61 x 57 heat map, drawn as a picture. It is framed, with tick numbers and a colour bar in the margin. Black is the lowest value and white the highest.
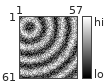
Ninth with the highest average: top left. Seam: none. Average level on the scale: 50%. Mirror symmetry: none. Rings: centred on the top left. Slope: none.
